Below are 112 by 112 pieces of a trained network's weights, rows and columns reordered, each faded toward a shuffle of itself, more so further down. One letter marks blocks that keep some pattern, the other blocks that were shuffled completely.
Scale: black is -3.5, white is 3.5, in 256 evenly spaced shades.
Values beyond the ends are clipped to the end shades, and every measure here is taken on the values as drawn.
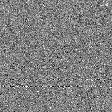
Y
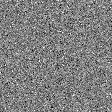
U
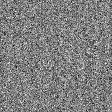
Y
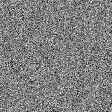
Y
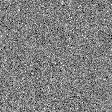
U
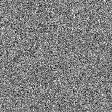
Y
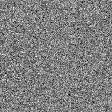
Y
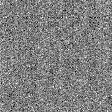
Y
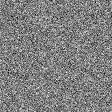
U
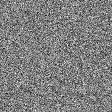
U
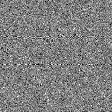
Y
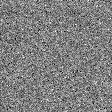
U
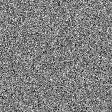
U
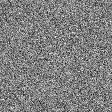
U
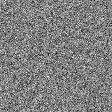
Y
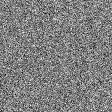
Y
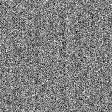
Y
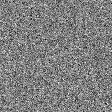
U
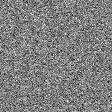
U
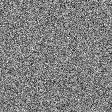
U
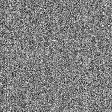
Y
